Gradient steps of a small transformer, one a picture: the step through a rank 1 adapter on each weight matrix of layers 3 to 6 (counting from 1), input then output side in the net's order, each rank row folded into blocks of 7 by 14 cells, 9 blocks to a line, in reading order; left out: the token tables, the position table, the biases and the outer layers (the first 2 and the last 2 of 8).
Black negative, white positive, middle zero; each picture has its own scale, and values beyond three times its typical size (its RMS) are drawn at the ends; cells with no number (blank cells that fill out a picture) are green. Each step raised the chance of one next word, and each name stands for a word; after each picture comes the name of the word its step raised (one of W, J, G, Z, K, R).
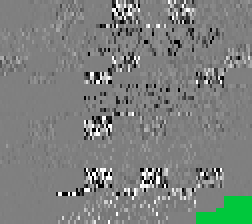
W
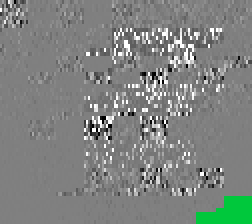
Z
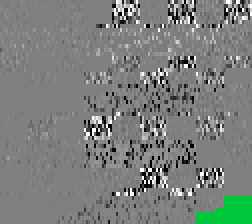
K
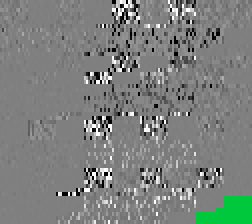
W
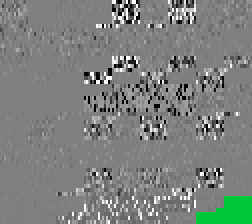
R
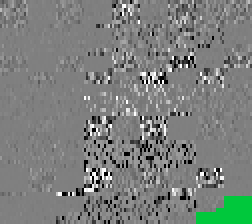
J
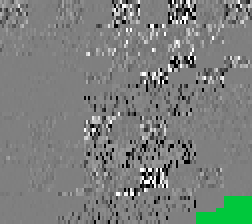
K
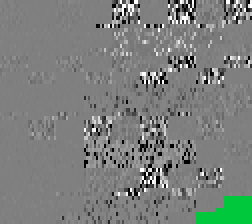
K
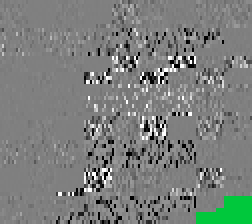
J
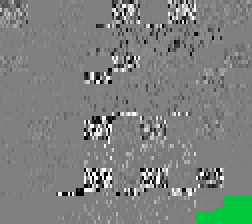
W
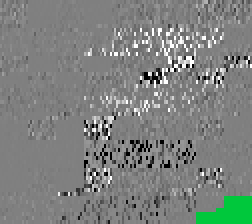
Z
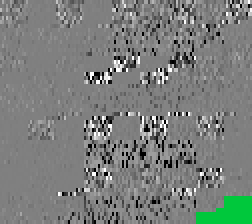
J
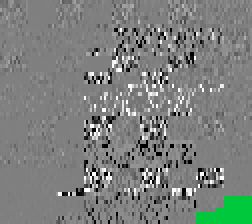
J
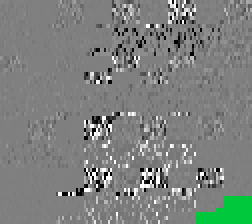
W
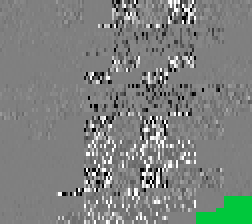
W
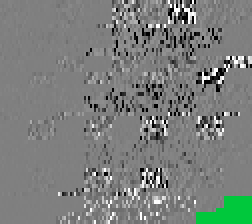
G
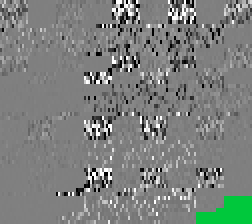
W
